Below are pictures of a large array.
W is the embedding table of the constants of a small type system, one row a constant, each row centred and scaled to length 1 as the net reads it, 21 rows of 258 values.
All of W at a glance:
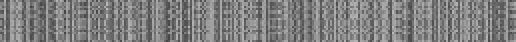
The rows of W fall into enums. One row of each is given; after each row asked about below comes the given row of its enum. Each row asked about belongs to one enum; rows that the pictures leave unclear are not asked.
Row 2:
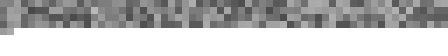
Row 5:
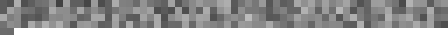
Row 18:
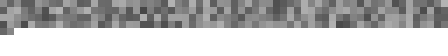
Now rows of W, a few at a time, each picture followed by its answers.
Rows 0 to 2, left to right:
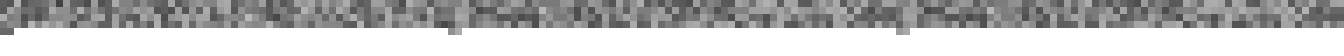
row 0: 5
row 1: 2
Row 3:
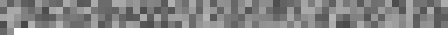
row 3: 18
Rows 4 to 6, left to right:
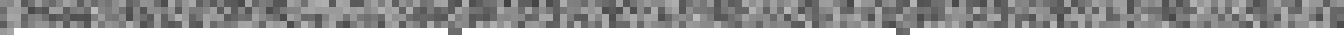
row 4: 2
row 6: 5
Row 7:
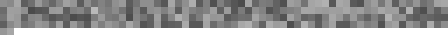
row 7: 2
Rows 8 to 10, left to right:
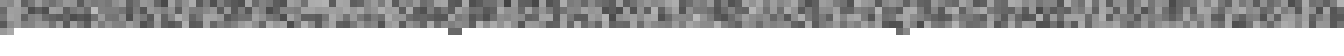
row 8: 2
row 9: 5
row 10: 18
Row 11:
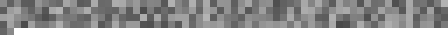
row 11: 18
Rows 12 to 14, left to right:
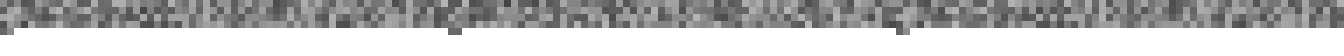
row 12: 18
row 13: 5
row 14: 18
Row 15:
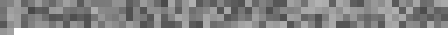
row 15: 2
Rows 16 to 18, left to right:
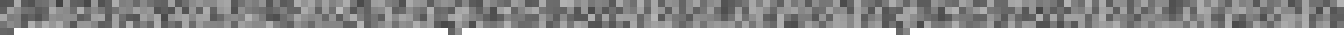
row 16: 5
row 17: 18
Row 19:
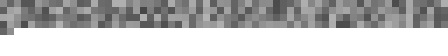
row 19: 18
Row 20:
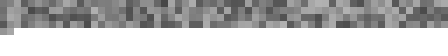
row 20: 2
